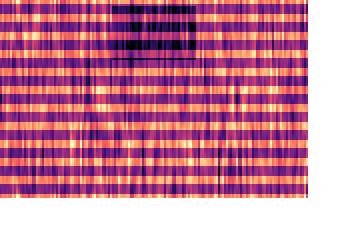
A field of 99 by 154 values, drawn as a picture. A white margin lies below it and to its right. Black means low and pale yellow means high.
There is no overall slope. The ninth with the lowest average is the top middle. In the top middle lies a patch that is lower than the rest. Horizontal stripes repeat 11 times down the table.
